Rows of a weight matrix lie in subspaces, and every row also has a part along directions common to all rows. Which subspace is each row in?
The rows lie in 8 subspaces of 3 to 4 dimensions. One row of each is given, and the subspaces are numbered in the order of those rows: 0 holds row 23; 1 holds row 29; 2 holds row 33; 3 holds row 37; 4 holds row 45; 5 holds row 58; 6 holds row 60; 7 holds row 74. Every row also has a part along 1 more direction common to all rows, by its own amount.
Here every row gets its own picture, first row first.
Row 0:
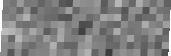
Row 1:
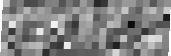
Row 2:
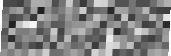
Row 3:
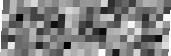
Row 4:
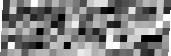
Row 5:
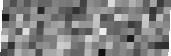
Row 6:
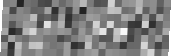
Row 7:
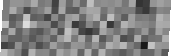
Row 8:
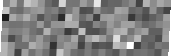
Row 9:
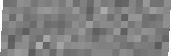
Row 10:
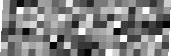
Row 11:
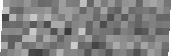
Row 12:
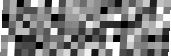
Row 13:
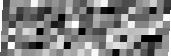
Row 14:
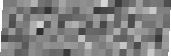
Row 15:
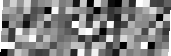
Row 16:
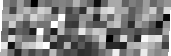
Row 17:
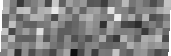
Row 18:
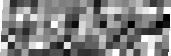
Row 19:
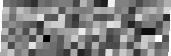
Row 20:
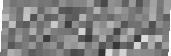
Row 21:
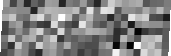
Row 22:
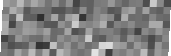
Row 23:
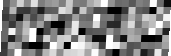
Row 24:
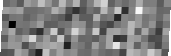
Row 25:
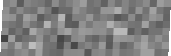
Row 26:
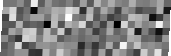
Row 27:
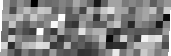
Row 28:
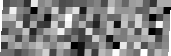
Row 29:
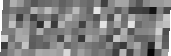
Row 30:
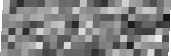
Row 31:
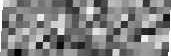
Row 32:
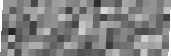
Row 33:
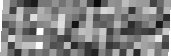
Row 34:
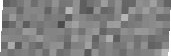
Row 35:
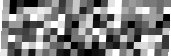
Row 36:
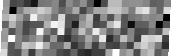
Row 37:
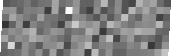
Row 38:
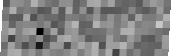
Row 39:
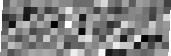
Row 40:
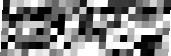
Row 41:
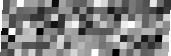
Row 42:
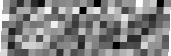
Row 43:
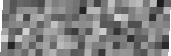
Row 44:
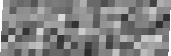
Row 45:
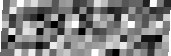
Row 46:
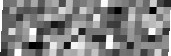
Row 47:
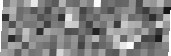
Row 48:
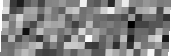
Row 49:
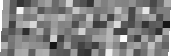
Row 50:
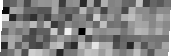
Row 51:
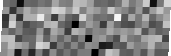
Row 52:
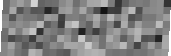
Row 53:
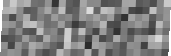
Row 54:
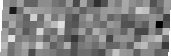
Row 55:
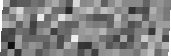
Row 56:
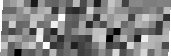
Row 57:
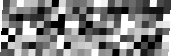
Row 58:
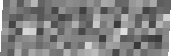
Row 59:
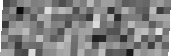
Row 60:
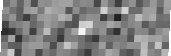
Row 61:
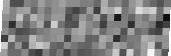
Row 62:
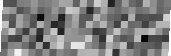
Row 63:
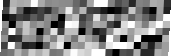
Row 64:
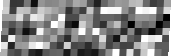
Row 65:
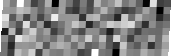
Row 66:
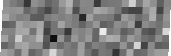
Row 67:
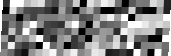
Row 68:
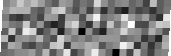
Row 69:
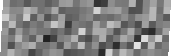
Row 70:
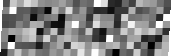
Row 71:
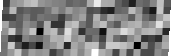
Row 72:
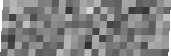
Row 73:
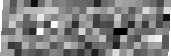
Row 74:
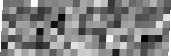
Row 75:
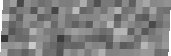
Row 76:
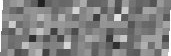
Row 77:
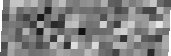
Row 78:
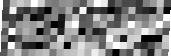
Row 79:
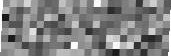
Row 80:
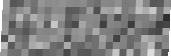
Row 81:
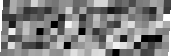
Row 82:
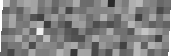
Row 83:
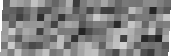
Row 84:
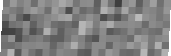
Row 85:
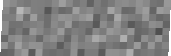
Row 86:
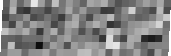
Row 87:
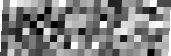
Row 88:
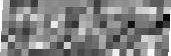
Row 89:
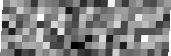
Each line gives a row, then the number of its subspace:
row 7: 3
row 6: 5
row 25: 5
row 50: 0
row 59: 6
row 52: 1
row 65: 4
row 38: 2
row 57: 4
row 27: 7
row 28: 0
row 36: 3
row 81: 2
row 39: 2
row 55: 3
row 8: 0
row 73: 5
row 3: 5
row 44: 5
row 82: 2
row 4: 4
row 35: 3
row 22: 4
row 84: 6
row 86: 4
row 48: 7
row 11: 0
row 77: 6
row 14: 1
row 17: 4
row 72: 3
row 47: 0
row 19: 2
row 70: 3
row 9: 7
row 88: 1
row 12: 4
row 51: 4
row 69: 2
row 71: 2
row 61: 1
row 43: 5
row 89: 7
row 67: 7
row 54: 3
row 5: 5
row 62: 7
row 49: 6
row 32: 6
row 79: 0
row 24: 1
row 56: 7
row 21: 0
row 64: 1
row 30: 7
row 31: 7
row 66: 2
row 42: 5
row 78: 5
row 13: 3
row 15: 3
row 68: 4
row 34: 3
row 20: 2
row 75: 5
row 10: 6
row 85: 6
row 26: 0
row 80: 1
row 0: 6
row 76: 1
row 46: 0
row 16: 7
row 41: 4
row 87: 6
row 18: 1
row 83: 3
